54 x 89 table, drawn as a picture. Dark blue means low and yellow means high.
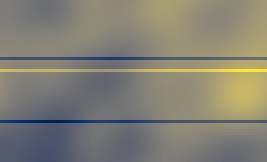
The ninth with the highest average is the middle right. Rows 20, 24 and 41 stand out from the rest. The bottom left is the ninth with the lowest average. The halves do not mirror each other. Values rise toward the top right.
